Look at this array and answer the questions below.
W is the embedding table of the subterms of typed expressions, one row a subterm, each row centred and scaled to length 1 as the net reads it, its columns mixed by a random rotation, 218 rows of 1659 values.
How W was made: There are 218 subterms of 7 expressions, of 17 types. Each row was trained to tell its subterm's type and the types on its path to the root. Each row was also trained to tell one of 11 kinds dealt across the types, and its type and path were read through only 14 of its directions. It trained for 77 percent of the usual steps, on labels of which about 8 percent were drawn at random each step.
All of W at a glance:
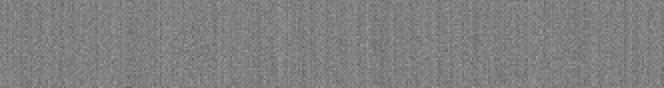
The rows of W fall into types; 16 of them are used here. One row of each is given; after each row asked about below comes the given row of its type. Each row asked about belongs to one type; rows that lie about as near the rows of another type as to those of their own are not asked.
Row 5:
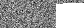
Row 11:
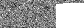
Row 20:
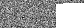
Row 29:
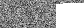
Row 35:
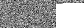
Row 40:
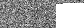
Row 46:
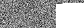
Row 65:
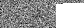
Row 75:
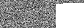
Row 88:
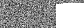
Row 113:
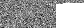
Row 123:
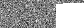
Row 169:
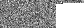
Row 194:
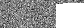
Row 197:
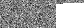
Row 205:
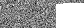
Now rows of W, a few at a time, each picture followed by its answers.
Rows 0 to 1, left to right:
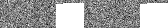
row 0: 5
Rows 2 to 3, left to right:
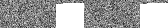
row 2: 88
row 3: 65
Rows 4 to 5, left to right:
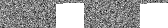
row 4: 20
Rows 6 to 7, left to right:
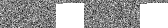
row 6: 11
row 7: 123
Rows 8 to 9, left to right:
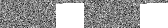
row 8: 35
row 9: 40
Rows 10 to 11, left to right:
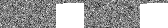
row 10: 113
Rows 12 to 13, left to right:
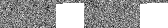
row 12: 123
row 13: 194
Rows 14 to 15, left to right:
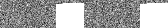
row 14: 123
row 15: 46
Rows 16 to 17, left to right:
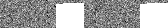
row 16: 169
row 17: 29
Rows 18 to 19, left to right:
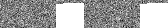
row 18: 20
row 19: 169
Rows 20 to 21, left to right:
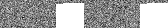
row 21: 46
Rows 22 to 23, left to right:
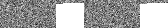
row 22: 205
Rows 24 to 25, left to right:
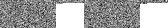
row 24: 35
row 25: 40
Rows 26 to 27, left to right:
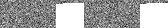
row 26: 113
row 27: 205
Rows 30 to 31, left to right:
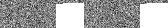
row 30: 46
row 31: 75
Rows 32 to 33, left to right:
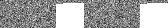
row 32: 20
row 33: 11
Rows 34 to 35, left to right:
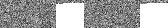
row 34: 205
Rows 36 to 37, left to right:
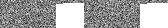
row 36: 113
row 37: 113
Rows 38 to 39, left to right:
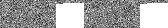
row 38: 197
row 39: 11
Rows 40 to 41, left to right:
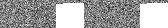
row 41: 5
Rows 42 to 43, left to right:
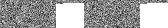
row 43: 65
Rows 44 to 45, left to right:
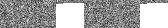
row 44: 11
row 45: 197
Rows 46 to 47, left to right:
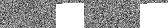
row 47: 197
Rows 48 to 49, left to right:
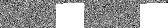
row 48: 113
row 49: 88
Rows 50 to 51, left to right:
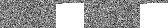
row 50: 123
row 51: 11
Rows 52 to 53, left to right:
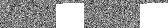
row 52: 205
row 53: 46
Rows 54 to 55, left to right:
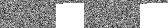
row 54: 169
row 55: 194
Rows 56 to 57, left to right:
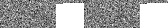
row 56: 35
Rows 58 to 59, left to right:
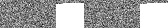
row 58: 205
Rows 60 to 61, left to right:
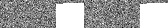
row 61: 5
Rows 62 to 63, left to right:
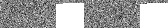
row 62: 123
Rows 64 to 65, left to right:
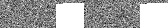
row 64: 205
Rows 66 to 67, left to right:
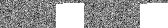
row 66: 46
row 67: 194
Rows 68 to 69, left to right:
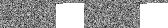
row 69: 46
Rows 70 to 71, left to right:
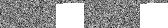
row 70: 197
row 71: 113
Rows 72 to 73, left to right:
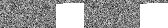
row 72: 11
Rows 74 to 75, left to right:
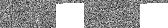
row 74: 205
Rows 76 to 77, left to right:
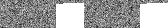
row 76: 197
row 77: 123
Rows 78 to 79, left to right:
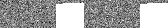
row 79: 20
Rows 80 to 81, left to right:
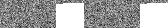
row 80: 197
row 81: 113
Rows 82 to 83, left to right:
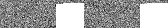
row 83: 88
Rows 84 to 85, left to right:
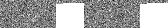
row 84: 88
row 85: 46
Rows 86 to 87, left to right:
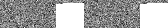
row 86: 5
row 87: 65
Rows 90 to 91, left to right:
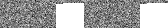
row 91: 205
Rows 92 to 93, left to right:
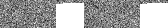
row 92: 29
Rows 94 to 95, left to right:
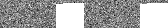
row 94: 205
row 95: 40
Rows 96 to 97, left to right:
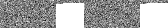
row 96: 123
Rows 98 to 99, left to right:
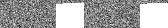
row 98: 46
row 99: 20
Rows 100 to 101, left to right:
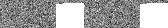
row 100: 65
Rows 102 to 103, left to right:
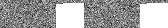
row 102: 40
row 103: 5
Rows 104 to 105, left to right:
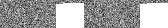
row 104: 29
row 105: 194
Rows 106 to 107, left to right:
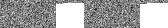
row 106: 194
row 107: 123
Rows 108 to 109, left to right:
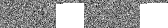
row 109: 11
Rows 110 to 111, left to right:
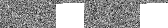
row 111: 46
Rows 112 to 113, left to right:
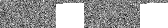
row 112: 29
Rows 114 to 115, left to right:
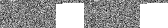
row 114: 46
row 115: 194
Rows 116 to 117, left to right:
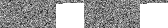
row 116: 40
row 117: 197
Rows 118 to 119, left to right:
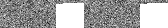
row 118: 65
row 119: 40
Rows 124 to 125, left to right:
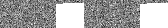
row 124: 169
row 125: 123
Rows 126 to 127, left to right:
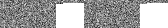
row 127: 29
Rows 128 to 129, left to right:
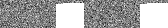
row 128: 88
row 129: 75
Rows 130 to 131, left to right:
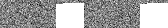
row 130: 40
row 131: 113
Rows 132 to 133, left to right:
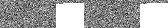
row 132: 75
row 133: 75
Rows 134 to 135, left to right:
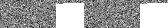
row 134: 65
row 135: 194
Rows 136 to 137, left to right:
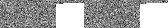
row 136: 40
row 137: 46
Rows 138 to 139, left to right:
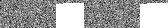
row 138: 113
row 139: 169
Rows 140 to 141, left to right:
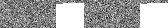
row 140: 123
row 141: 20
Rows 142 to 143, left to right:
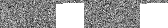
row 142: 65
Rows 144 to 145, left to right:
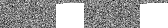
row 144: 205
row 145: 46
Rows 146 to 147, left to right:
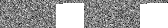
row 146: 197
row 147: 20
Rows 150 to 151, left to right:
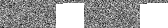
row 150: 194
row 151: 197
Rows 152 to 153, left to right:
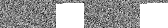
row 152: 35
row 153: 169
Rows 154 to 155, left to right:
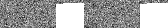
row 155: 194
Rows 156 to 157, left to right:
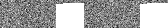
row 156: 5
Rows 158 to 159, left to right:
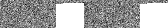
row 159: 29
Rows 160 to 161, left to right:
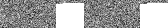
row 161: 65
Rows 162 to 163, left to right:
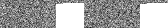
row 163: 40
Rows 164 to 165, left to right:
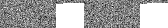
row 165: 194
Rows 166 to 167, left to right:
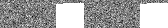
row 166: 40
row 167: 5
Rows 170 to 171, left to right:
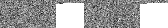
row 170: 197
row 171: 65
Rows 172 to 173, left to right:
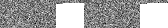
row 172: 20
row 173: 20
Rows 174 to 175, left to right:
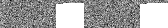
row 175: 65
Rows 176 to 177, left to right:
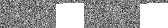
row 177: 197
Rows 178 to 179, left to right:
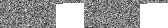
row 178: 40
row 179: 123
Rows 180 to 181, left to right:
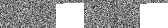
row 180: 65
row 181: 65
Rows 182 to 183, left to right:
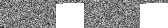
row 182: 194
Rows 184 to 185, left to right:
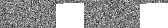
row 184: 194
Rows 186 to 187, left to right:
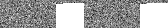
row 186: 205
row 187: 46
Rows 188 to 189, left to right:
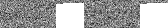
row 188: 123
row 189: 40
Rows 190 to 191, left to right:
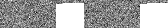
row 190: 35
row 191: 169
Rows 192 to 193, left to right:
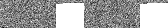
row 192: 88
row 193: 205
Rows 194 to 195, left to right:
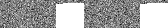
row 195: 40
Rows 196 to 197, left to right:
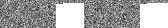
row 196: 29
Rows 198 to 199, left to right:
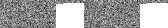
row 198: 11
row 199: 194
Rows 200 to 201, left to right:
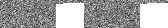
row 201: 205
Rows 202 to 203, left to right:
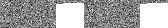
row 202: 40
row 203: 194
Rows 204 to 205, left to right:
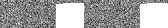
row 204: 5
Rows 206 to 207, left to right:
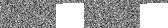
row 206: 123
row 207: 5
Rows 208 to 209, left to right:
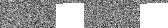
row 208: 5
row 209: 123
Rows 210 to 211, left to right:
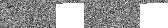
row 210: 65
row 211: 169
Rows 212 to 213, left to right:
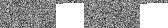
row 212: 205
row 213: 35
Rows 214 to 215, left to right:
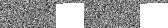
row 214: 5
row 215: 88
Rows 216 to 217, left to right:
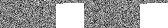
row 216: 197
